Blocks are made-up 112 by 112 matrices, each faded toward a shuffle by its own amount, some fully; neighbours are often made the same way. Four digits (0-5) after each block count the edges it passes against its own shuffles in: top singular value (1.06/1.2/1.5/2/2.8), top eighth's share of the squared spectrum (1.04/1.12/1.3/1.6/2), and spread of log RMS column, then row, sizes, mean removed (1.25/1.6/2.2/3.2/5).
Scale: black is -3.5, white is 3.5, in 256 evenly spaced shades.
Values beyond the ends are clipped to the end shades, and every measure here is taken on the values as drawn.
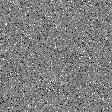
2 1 0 0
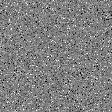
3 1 0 0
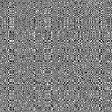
5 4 4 3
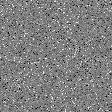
0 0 0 0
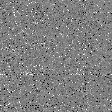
2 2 1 2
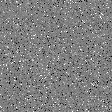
0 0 0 0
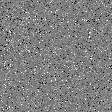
0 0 0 0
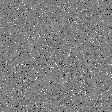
1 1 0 0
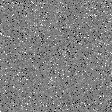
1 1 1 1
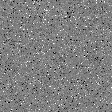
0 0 0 0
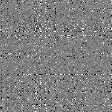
2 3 3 3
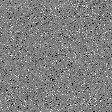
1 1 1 1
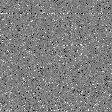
2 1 0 1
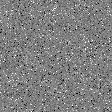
0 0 0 0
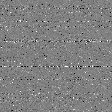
3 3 0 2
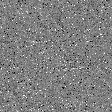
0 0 0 1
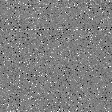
2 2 1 1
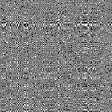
5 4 3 3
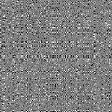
5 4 3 3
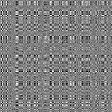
5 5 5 4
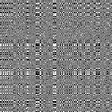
5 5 4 4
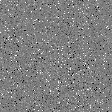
1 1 1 0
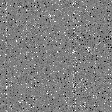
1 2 2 1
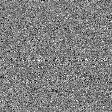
1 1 0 3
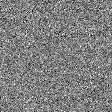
0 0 0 2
